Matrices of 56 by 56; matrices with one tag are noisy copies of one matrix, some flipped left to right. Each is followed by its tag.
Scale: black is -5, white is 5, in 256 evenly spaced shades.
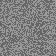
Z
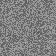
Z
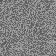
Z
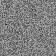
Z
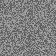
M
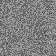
Z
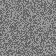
M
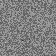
M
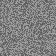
Z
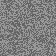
Z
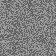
Z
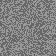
Z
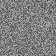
M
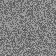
M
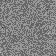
Z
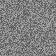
M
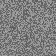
M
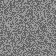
M
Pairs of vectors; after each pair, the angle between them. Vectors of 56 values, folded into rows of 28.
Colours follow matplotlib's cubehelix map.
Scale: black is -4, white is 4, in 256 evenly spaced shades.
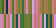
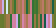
nearly opposite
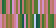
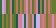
nearly opposite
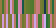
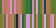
partly aligned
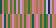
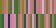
orthogonal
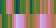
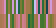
orthogonal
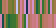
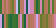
nearly parallel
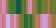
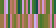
orthogonal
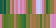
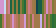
nearly opposite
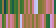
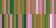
partly aligned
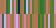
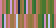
nearly parallel
